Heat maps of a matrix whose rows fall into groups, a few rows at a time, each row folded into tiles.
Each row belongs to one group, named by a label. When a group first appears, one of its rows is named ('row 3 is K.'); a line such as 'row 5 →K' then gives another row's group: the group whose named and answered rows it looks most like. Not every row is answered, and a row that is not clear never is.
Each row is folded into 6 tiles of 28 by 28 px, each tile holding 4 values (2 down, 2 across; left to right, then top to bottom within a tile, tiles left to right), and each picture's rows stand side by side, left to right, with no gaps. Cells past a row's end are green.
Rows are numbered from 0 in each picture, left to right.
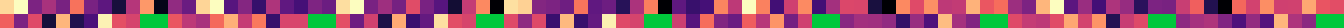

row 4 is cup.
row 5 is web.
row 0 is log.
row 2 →log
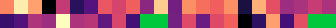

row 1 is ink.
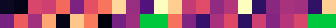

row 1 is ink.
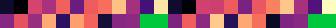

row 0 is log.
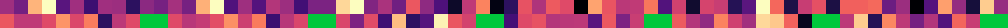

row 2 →log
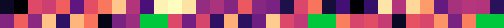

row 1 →log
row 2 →cup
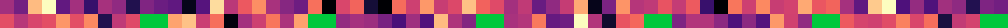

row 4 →web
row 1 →cup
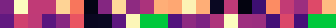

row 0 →ink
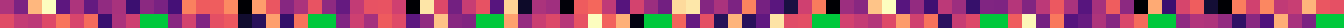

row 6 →cup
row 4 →log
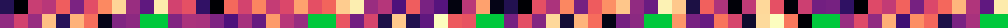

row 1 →web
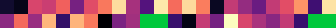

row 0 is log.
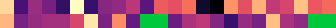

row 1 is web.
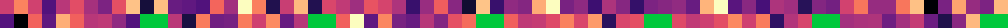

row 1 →cup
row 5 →ink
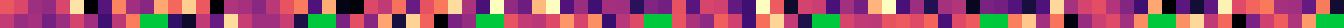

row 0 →ink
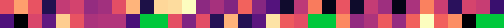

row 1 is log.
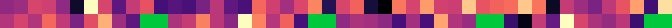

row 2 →web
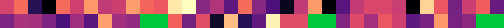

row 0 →web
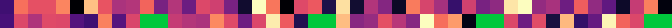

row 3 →log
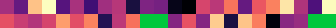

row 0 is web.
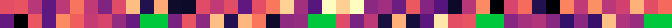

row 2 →log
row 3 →web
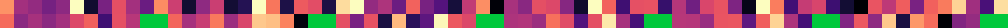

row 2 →log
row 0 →ink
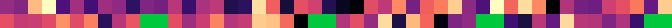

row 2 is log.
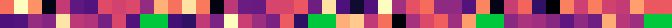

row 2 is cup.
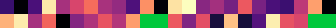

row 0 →cup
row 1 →log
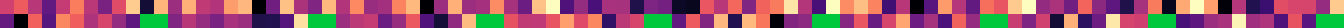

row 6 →log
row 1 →ink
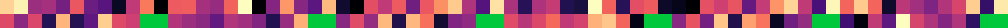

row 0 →log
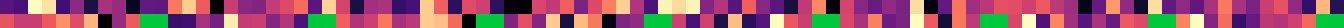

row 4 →log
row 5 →ink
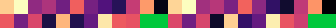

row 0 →log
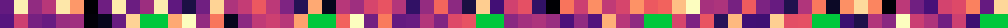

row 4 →log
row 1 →cup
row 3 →web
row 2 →cup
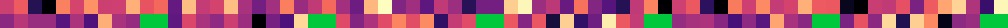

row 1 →ink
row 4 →web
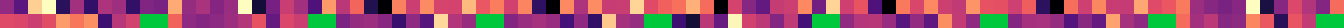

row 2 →web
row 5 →web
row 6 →web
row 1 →ink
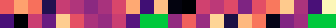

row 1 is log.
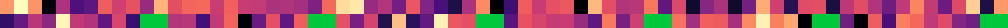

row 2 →log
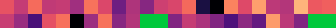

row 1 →web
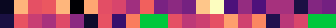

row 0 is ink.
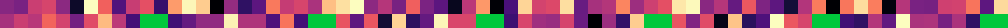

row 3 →ink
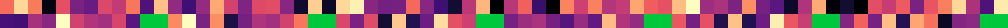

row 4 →log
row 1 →cup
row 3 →web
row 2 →log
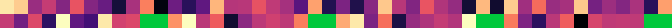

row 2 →cup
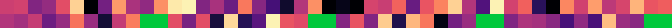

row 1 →log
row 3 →web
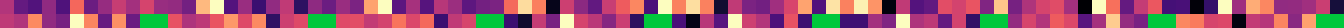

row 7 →cup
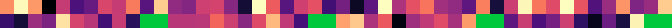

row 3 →ink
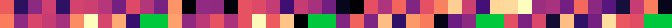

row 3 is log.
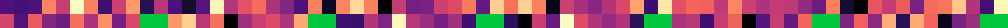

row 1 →cup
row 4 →ink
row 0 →cup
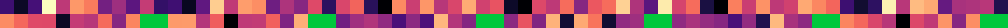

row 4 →web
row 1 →cup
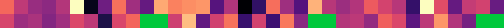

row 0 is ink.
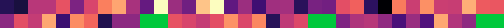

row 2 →web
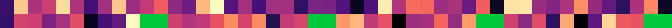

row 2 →cup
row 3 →log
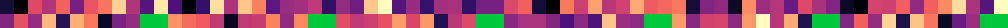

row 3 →web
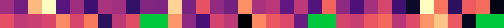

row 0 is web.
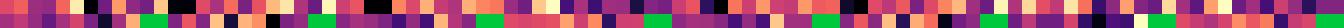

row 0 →ink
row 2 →web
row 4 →web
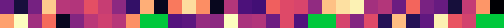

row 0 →cup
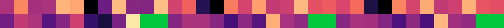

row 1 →web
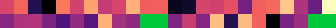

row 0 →web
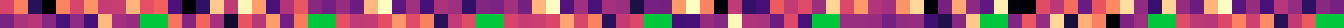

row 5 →ink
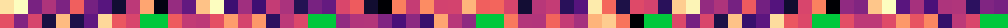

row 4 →log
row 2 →web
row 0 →log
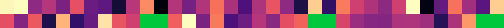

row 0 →log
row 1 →cup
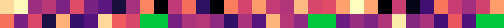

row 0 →log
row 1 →web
